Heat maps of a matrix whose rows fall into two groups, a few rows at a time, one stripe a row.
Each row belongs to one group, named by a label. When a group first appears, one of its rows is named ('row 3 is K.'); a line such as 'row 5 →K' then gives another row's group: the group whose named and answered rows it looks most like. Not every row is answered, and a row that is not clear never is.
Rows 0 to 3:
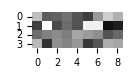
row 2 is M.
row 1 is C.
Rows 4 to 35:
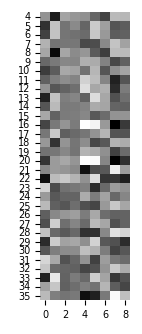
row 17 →C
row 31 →C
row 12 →M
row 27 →C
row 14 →C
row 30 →M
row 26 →M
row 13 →C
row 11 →M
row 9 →M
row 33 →C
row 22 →M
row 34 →C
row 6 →C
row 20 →M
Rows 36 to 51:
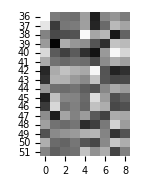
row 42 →M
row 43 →M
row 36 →C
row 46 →C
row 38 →M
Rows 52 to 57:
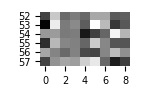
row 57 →M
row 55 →C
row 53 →C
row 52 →C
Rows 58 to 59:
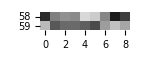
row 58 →M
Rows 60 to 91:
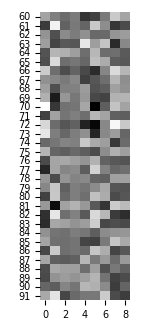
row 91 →C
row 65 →C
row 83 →M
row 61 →C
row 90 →M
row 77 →C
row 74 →M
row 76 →M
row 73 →C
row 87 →M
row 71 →C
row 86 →C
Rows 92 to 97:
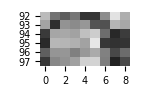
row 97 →M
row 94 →M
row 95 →M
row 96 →M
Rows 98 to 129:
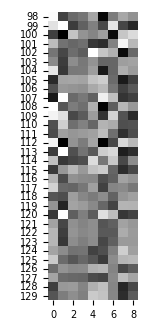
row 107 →C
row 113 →C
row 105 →M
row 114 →M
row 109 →C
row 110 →C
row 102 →M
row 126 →M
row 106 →M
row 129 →M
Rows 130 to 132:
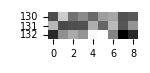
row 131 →M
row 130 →C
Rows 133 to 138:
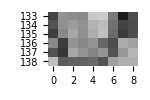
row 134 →M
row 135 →M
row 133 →M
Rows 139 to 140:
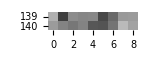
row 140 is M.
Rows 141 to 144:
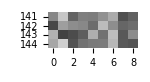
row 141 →C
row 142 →C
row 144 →C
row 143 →M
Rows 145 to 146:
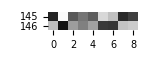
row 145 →C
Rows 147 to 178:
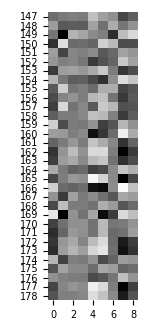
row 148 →M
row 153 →M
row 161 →M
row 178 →M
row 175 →C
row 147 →M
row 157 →C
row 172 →M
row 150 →C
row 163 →M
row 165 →M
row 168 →C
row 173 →M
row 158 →M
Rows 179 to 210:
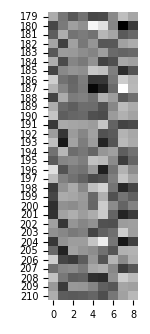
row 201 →M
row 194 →C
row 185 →M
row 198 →M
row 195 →M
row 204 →M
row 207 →M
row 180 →M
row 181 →C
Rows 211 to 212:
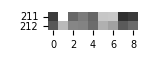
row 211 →C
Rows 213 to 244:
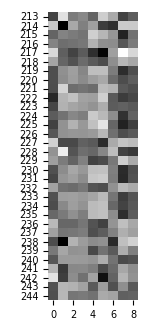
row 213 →C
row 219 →M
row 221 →C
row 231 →M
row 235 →M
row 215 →M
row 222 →M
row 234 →M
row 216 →M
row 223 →M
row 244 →C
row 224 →M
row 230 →M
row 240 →M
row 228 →C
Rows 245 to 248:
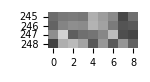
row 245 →M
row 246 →M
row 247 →C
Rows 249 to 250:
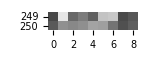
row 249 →C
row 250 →M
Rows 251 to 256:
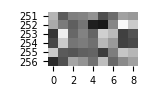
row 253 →C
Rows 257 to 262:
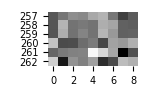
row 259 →C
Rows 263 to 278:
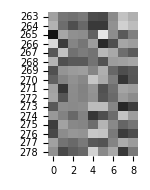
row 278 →M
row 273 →M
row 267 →C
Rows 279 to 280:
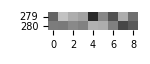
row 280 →M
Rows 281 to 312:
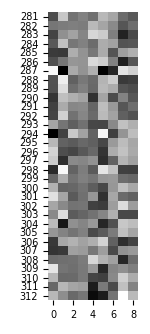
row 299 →C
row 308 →M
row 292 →C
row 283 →M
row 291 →C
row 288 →C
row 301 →C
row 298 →C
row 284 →C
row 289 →C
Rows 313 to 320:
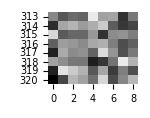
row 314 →M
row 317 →C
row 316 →M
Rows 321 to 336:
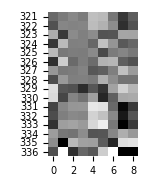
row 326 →C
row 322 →M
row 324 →C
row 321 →M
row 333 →M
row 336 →C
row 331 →M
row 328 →C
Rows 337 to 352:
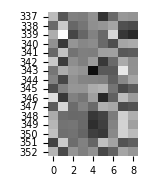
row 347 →C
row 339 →C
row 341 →C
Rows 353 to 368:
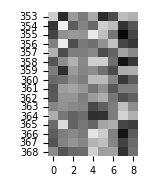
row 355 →M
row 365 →C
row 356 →C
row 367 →M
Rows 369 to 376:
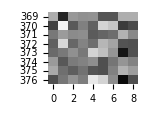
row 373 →M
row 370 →C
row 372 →C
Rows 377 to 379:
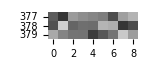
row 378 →C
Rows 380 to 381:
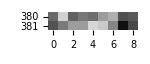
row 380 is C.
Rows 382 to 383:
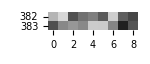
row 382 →C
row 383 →M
